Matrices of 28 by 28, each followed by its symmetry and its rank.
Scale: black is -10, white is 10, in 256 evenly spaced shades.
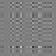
neither, rank one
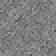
symmetric, full rank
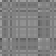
symmetric, rank one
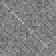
symmetric, full rank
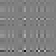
neither, rank one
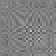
symmetric, rank three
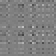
neither, rank two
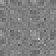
symmetric, rank three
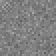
symmetric, full rank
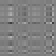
neither, rank one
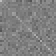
symmetric, rank five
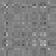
symmetric, rank three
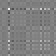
symmetric, rank one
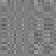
neither, rank two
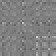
symmetric, rank three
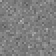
symmetric, full rank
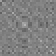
symmetric, rank five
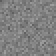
symmetric, full rank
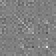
symmetric, rank five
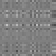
neither, rank two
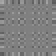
symmetric, rank one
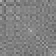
symmetric, rank five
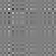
symmetric, rank one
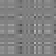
neither, rank one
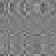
neither, rank two
